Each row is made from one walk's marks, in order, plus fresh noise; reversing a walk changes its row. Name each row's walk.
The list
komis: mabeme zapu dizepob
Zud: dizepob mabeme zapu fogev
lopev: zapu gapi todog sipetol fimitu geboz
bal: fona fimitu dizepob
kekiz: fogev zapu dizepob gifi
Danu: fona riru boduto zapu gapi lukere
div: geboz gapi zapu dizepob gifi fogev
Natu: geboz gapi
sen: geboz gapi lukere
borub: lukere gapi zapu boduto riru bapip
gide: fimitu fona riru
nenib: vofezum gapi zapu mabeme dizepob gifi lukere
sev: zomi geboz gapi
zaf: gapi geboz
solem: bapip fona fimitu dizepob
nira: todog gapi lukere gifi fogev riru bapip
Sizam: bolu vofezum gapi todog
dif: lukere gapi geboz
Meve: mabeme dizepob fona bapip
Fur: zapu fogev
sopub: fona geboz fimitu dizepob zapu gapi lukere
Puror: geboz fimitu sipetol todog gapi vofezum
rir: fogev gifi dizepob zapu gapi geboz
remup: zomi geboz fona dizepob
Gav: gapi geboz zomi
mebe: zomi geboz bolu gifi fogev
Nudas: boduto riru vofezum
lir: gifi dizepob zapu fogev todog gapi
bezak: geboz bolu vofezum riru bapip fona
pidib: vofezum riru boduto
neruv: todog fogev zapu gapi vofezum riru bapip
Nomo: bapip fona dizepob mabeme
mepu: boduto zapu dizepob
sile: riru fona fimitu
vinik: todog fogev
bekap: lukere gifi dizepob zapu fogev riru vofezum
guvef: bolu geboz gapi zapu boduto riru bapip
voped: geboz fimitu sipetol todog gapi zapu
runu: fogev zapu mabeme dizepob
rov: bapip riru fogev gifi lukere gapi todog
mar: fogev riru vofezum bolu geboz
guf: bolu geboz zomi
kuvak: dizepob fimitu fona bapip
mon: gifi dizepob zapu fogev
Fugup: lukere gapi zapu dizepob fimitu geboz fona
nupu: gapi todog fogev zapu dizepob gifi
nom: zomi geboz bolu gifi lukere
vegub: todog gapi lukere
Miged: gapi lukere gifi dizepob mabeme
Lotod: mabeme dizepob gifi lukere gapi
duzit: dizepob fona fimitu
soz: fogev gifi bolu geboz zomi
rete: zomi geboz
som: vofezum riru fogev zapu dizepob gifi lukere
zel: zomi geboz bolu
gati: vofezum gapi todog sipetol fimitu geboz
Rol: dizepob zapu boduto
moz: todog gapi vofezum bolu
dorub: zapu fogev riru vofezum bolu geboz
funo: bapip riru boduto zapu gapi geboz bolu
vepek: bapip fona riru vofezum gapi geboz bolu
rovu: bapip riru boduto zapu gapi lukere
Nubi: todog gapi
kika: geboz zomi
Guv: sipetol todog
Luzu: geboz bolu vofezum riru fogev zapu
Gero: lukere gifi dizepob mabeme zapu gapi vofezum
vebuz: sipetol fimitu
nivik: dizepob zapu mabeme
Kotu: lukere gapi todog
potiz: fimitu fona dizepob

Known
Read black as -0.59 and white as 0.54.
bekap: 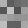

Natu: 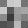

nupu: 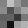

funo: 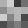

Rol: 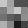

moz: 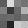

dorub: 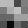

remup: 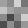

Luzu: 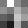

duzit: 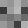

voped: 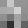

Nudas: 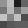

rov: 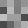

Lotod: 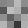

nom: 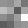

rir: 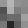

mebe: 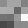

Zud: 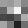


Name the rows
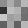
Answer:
solem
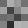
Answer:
Nubi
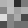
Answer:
rovu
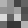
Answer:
Danu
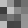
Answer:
lir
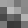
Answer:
kekiz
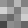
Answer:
rete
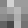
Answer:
Puror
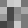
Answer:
zaf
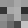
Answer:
bal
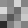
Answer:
sev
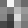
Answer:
bezak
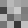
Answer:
Nomo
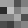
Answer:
som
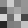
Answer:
vepek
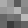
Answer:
Fur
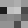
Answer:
kuvak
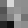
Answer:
mar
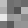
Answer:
borub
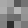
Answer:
lopev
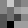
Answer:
neruv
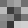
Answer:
vegub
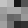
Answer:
mepu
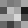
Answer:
gide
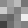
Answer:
zel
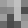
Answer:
sopub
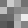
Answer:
guf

